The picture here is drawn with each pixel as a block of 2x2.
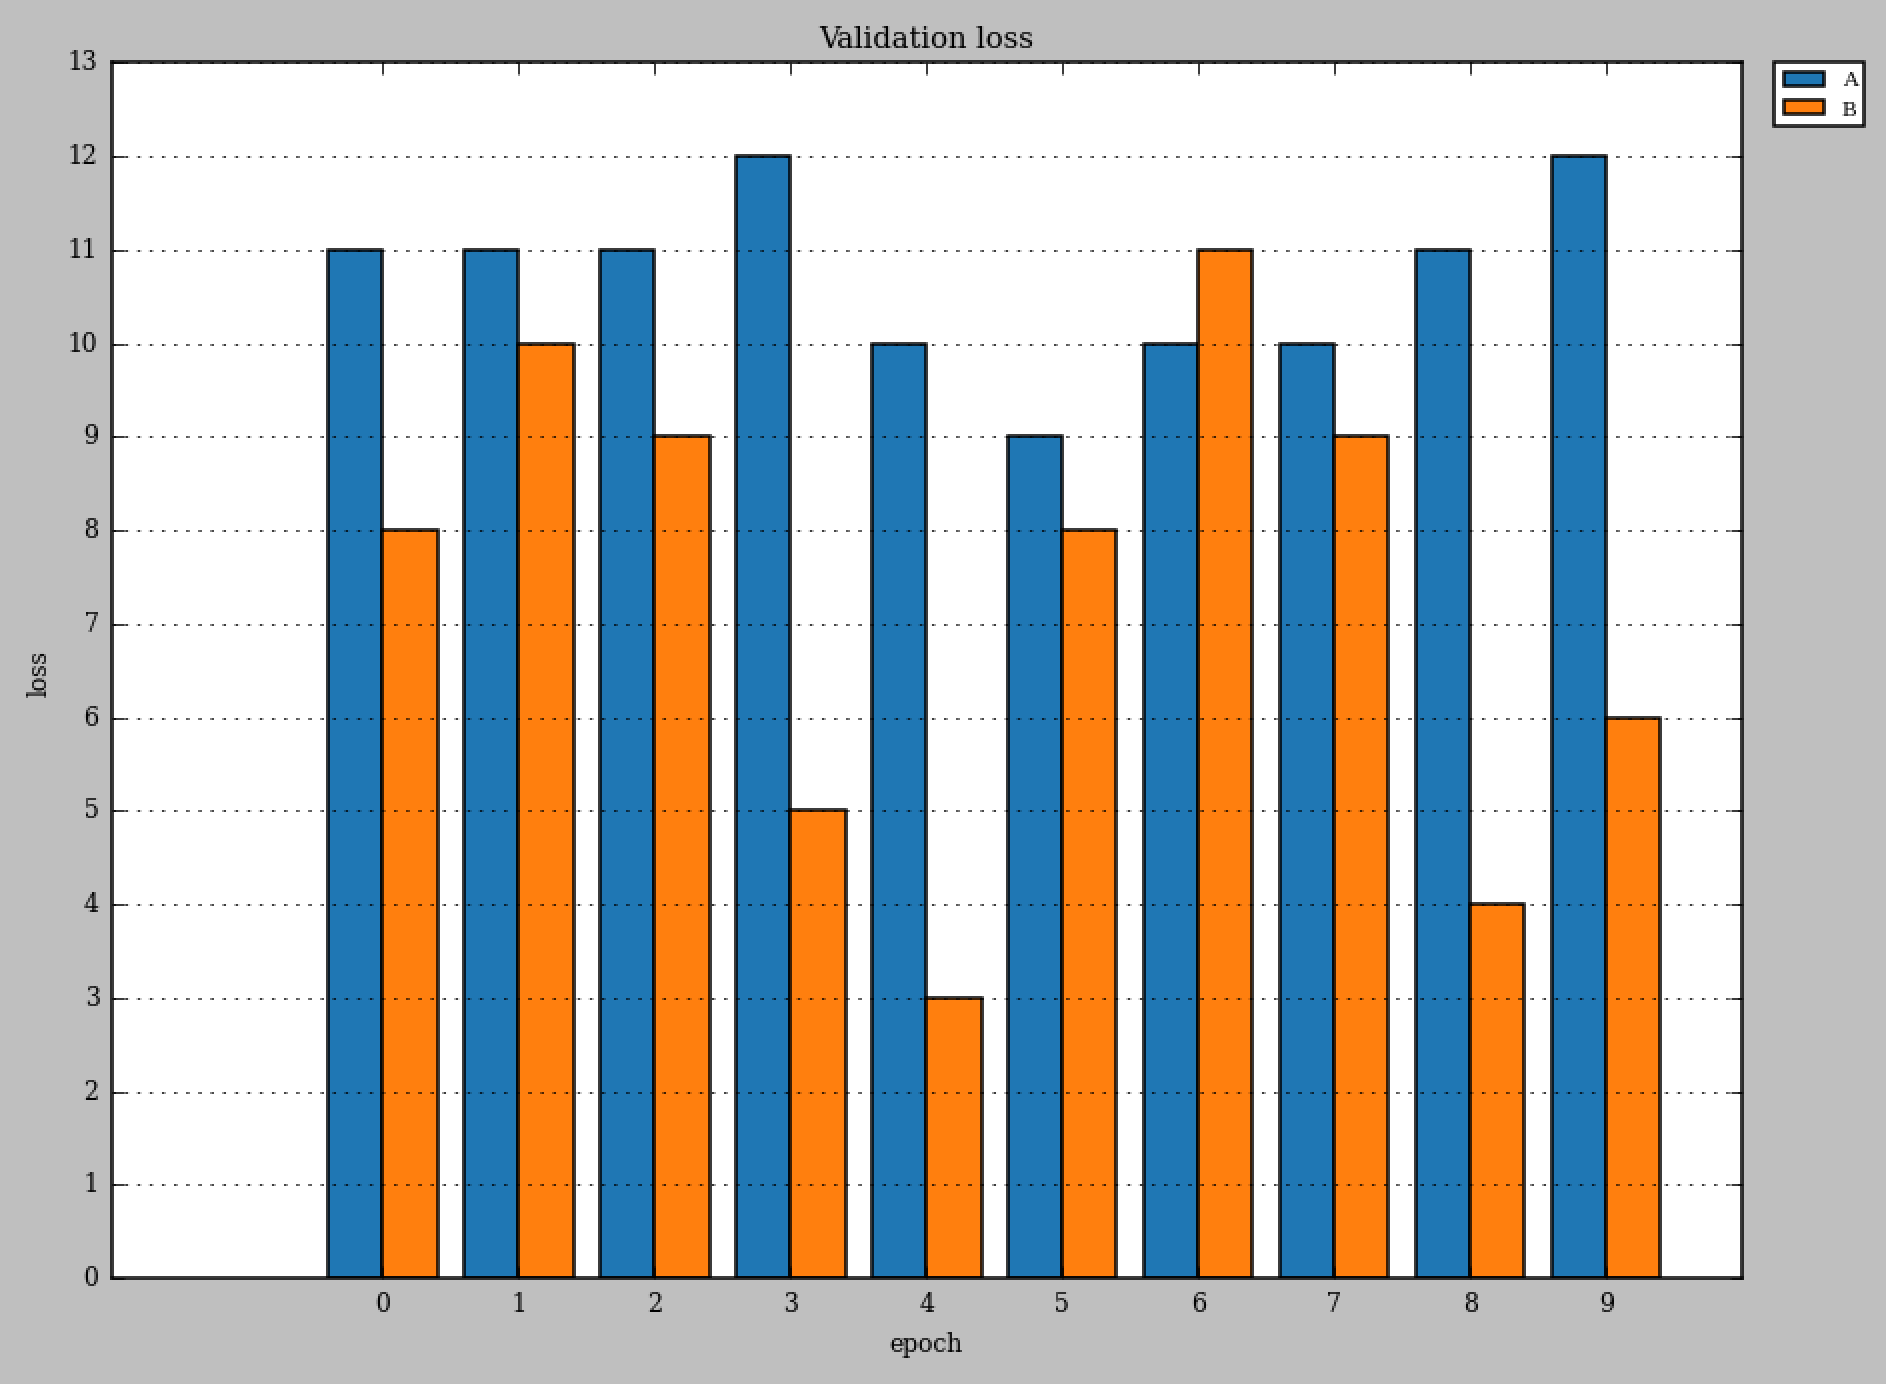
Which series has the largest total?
A
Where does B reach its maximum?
6
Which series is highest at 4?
A
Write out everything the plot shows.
Title: Validation loss
x-axis: epoch, ticks 0 1 2 3 4 5 6 7 8 9
y-axis: loss, ticks 0 1 2 3 4 5 6 7 8 9 10 11 12 13
Legend: A, B
Values:
A: 11 11 11 12 10 9 10 10 11 12
B: 8 10 9 5 3 8 11 9 4 6
